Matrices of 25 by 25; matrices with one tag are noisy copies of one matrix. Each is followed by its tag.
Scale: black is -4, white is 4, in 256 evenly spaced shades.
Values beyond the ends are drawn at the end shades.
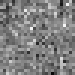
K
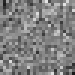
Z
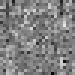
K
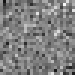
Z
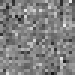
K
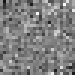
Z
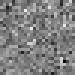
K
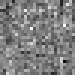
K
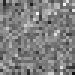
Z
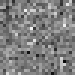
K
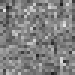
K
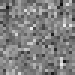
K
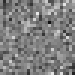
Z
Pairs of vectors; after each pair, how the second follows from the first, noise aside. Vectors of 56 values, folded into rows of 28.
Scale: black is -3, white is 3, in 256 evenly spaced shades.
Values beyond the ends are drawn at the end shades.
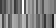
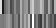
reversed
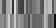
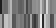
reversed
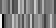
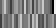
reversed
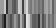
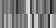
reversed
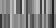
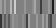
partly zeroed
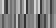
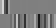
partly zeroed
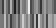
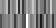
reversed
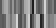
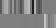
partly zeroed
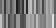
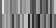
reversed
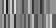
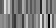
reversed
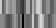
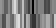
reversed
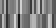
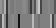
partly zeroed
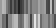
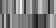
reversed
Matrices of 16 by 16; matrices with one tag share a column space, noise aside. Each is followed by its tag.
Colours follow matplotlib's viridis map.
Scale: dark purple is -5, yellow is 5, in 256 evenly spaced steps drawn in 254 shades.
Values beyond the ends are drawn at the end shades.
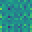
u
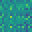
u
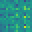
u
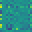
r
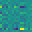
r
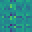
u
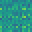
u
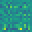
r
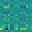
r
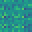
u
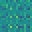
u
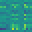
r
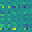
r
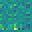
r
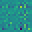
r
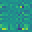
r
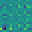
r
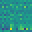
r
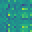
u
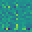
r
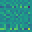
r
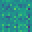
u
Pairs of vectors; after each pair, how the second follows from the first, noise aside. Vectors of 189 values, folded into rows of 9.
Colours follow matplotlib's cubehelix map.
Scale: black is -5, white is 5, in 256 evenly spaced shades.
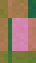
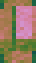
wrapped around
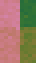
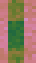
wrapped around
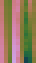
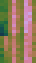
wrapped around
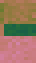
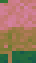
wrapped around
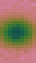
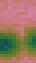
wrapped around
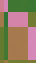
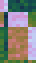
scaled up
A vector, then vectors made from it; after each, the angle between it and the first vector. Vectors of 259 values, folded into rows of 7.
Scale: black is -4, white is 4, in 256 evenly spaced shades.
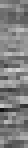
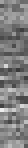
nearly opposite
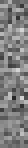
partly aligned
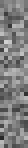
partly aligned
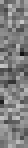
partly opposed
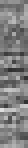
nearly opposite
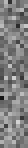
orthogonal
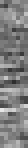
nearly opposite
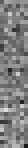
partly opposed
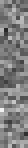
partly opposed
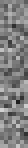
partly opposed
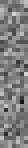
orthogonal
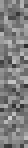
partly aligned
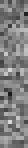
partly aligned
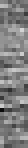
nearly parallel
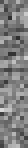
partly opposed
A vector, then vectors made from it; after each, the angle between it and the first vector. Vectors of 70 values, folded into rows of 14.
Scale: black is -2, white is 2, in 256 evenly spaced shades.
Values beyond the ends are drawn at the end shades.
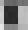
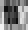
nearly parallel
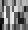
partly opposed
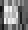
nearly opposite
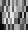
partly opposed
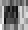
nearly parallel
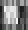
nearly opposite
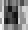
nearly parallel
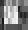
nearly opposite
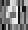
partly opposed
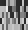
orthogonal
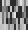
orthogonal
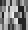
partly opposed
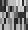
orthogonal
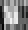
nearly opposite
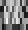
partly opposed
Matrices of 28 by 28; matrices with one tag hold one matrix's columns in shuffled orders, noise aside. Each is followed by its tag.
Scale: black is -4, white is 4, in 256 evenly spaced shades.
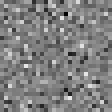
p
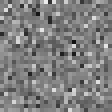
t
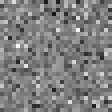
p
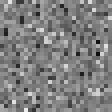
t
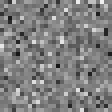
t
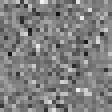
t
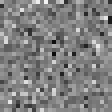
t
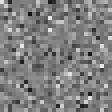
p
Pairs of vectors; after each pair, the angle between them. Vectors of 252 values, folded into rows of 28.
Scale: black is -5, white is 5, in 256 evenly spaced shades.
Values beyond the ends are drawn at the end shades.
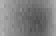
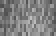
partly opposed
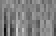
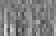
nearly opposite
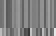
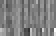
nearly parallel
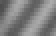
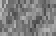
partly opposed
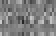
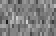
partly opposed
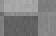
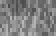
partly opposed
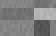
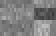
nearly opposite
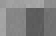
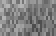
partly aligned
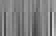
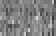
partly opposed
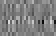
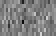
partly opposed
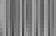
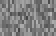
orthogonal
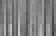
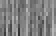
nearly opposite
